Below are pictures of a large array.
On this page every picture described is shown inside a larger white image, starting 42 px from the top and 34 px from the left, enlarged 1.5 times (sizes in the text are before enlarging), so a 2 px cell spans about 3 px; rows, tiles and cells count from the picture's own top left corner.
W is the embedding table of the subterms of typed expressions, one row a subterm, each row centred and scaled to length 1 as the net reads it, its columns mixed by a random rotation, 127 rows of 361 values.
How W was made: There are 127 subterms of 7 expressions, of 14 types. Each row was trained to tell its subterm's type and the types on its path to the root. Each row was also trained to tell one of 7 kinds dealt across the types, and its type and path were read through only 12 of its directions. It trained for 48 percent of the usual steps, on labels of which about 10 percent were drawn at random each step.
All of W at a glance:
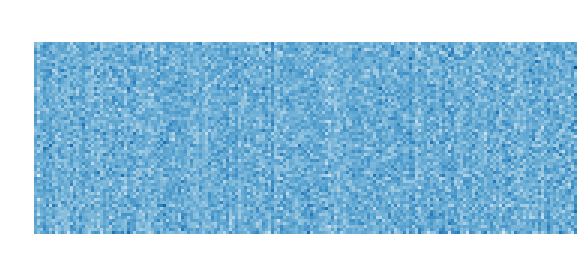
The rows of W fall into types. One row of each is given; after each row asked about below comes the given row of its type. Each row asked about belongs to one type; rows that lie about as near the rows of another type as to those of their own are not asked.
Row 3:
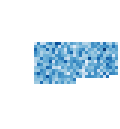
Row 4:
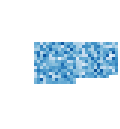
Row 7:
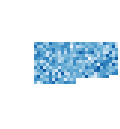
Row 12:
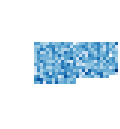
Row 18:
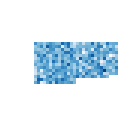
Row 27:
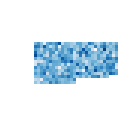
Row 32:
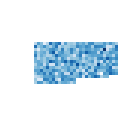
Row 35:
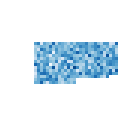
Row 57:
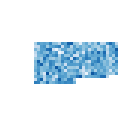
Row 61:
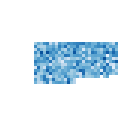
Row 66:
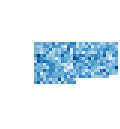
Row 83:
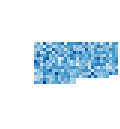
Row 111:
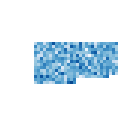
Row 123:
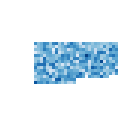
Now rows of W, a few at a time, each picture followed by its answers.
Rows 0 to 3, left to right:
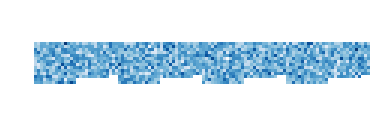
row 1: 35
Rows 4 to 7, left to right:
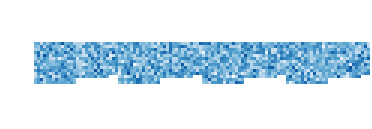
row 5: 32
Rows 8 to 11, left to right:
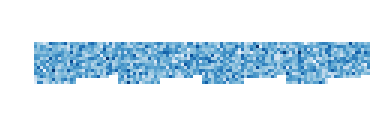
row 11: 61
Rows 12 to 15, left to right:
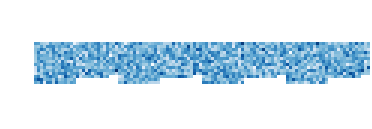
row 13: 123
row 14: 83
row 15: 111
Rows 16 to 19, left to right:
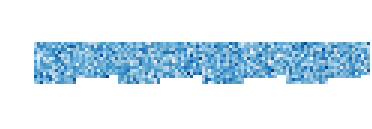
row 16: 3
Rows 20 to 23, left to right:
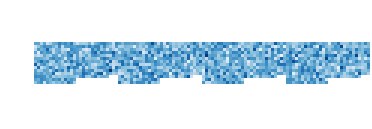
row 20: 111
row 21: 18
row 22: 57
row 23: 61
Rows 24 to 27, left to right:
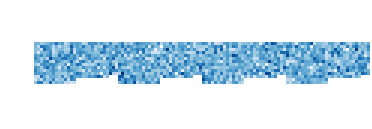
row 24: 123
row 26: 12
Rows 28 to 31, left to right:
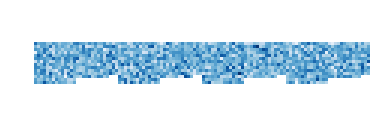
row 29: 12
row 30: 4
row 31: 4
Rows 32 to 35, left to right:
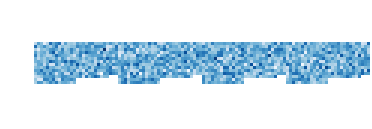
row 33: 111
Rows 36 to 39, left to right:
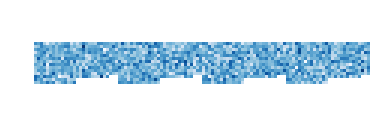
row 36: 12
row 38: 12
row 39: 66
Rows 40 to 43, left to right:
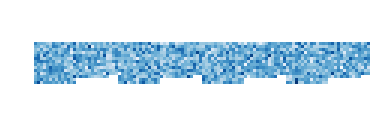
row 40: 61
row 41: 4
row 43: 83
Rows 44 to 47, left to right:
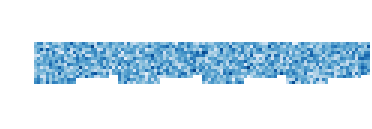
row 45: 35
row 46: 7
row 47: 35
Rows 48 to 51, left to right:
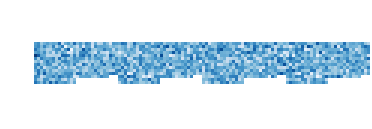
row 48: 7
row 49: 111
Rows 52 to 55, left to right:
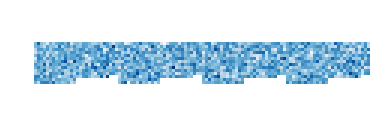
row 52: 12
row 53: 4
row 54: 111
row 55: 7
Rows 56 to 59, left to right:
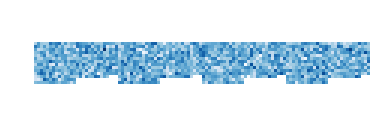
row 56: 32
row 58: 7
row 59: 4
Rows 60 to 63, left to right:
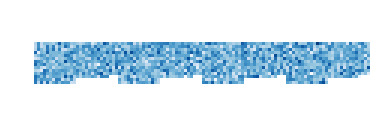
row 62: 66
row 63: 57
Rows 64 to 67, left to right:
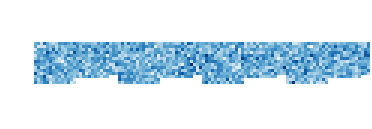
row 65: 3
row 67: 35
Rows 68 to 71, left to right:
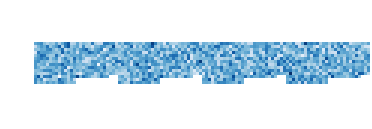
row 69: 18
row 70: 4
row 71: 111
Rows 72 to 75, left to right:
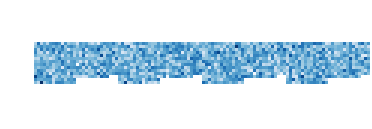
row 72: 3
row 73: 35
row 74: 18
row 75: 57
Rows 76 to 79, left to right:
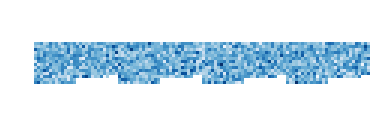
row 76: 66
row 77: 111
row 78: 12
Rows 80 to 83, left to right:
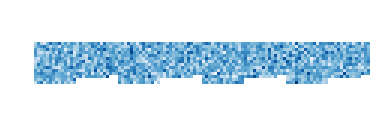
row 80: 3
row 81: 83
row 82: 66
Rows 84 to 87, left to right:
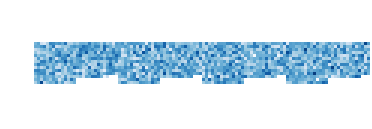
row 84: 35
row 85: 32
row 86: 4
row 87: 7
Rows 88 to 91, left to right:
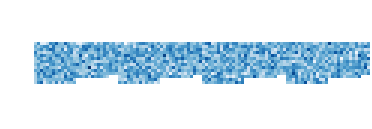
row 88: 4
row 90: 111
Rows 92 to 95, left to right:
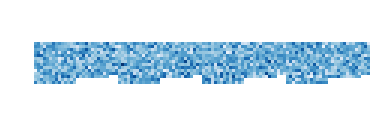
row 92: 7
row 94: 12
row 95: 57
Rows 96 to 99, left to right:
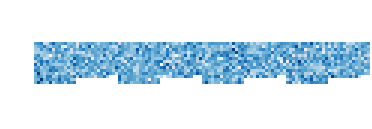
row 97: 7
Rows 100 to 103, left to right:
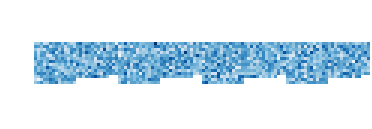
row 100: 32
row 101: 111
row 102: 66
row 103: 32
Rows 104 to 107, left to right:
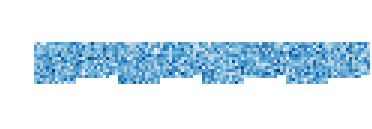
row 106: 35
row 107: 18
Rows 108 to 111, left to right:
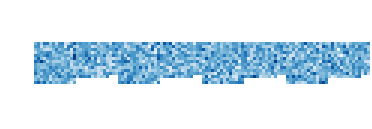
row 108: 83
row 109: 83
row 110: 66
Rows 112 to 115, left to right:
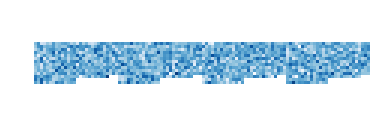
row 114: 83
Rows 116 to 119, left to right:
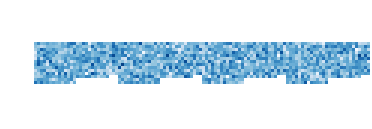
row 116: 83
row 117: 7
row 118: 12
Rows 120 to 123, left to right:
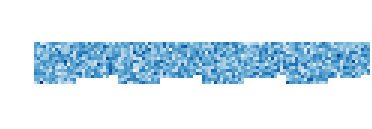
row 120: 35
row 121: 32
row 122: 4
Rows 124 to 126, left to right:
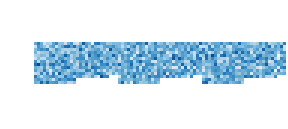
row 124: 12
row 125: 66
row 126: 66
